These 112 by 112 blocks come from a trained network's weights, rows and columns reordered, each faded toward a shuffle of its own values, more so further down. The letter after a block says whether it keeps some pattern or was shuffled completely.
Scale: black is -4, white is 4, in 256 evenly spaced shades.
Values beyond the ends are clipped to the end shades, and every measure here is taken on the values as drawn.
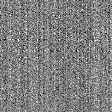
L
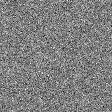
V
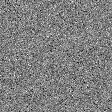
V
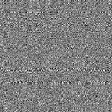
L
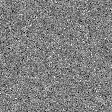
V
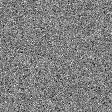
V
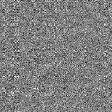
L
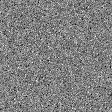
V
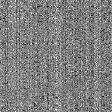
L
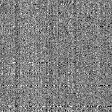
L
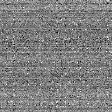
L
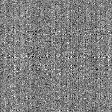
L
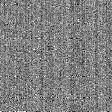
L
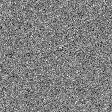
V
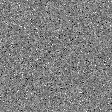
V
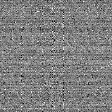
L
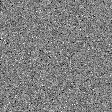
V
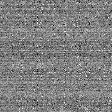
L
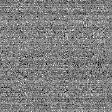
L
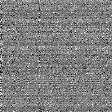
L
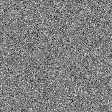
V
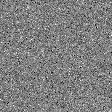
V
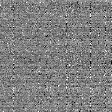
L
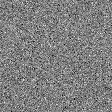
V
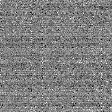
L
